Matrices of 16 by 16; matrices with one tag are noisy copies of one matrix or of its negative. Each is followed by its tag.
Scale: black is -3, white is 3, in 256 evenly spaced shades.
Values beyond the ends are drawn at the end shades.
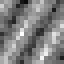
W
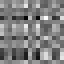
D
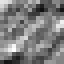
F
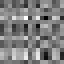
D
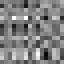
D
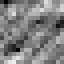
F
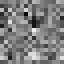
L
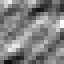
F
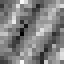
W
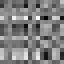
D
